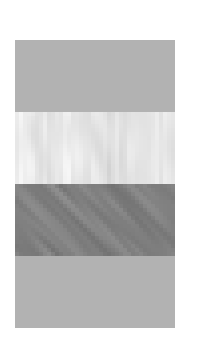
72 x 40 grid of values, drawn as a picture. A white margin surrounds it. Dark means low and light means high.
The table splits into 4 rows of 1 panel. Panel 1,1: high, flat. Panel 2,1: very high, streaked downward, faint in contrast. Panel 3,1: middling, slanting down to the right, faint in contrast. Panel 4,1: high, flat.
